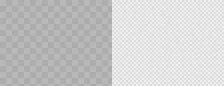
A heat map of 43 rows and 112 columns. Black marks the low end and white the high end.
It is made of 1 by 2 panels. Panel 1,1: high, checkered, faint in contrast. Panel 1,2: very high, checkered, faint in contrast.
